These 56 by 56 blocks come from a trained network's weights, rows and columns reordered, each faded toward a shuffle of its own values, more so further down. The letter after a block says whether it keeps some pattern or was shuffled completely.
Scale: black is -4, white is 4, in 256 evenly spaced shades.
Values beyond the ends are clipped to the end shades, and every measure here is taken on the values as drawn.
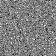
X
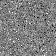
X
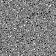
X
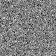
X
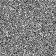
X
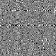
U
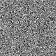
X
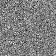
X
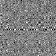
U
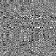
U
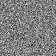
X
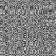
U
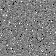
X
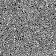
X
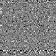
U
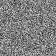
X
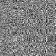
U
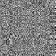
U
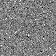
X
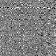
U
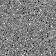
X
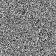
X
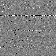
U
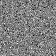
X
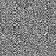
U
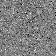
X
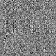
U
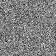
X
